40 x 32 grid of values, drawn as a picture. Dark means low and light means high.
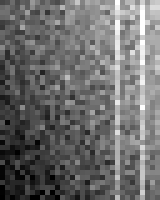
The ninth with the highest average is the top right. The ninth with the lowest average is the bottom left. Values rise toward the top right. Columns 24 and 29 differ from the columns beside them.
